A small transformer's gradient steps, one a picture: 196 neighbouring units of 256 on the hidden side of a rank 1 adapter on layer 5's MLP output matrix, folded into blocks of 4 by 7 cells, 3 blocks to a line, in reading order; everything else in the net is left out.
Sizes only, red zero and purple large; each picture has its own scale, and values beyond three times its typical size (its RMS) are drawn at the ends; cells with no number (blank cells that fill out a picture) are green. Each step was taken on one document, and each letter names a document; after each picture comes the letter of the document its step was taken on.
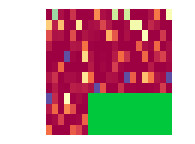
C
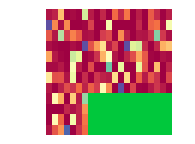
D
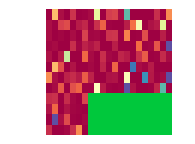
C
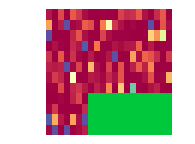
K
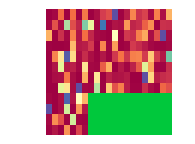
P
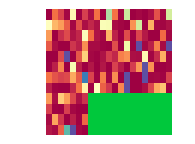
C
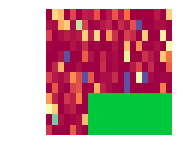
C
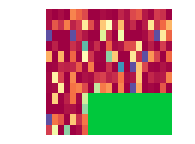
K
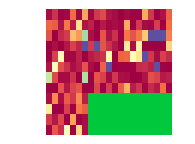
P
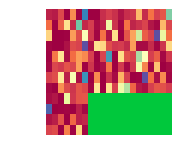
P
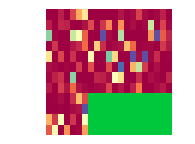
K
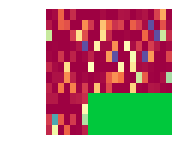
K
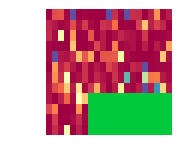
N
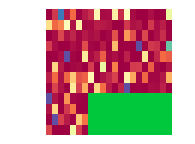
C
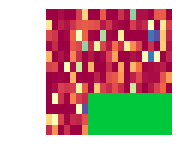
K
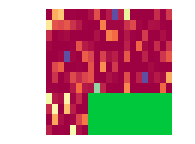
C
